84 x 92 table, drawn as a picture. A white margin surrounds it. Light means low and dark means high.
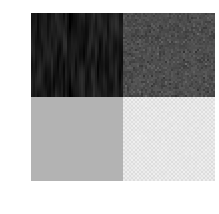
It is made of 2 by 2 panels. Panel 1,1: very high, streaked downward, faint in contrast. Panel 1,2: high, fine-grained, faint in contrast. Panel 2,1: low, flat. Panel 2,2: very low, checkered, faint in contrast.
